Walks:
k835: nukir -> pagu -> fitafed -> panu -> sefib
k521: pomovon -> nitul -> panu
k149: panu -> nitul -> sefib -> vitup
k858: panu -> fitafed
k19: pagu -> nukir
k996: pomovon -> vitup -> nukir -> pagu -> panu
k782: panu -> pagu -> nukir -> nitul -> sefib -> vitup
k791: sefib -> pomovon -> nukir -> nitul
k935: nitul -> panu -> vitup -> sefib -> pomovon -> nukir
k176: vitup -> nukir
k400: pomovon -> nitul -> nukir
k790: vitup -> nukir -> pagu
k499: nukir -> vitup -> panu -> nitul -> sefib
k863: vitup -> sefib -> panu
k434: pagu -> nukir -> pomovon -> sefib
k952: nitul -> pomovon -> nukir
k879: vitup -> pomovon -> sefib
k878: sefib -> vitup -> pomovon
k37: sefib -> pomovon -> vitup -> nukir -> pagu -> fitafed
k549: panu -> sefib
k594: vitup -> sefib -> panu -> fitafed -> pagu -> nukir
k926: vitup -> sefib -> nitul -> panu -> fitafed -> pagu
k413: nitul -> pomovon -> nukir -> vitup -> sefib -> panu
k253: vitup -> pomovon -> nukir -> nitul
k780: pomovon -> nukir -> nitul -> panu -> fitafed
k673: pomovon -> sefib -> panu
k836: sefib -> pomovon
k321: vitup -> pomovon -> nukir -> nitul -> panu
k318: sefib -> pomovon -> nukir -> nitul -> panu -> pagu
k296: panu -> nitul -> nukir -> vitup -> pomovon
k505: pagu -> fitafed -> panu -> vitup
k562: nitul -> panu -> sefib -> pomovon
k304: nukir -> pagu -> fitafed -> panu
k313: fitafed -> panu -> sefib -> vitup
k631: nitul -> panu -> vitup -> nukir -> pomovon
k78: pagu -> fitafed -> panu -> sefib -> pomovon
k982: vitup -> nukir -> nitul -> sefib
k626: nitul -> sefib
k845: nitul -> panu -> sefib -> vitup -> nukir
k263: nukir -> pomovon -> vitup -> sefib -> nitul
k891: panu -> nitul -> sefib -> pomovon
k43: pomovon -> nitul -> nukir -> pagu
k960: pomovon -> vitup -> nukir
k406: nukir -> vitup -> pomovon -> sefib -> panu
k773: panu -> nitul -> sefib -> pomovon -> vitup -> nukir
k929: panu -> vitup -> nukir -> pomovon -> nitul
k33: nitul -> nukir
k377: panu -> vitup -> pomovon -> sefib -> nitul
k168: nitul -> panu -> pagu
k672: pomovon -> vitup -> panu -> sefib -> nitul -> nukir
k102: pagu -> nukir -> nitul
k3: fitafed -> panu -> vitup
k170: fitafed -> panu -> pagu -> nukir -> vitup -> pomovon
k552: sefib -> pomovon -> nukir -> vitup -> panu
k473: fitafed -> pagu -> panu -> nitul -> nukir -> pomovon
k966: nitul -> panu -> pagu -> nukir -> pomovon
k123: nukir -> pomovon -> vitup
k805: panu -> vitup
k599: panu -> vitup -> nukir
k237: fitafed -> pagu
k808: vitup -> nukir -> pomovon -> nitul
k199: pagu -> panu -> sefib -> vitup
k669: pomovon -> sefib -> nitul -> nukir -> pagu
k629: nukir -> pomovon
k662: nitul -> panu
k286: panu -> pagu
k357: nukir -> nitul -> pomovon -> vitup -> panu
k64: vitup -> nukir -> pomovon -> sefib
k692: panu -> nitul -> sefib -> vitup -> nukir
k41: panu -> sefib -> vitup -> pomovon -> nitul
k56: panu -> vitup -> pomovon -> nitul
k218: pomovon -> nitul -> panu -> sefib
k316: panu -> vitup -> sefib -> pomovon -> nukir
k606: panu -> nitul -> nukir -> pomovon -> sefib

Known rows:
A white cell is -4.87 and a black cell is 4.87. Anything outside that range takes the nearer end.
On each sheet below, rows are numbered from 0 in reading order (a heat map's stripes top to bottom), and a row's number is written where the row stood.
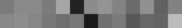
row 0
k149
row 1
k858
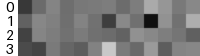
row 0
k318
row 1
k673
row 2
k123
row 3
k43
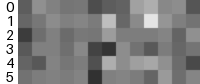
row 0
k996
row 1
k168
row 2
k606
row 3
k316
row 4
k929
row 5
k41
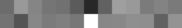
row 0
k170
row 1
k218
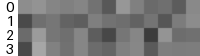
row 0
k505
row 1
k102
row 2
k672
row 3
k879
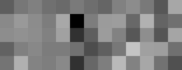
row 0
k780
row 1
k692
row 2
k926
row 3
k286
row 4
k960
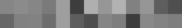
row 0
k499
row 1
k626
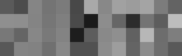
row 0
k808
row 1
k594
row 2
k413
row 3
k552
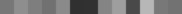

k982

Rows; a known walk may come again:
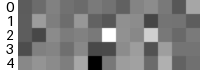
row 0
k780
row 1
k377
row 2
k521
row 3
k64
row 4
k692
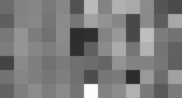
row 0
k631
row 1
k562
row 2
k982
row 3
k176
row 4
k123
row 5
k549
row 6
k662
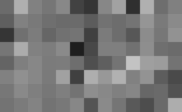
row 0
k406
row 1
k33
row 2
k791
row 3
k878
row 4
k286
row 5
k499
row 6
k805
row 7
k304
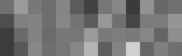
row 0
k672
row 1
k836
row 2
k606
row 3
k966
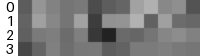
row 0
k996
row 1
k773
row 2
k782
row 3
k629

